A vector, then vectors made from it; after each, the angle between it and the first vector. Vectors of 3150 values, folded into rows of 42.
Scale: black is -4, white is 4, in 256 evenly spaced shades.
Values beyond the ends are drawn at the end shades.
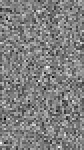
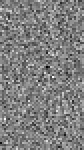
nearly opposite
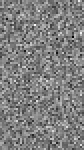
partly aligned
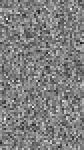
nearly opposite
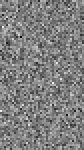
orthogonal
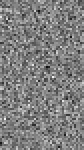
nearly opposite
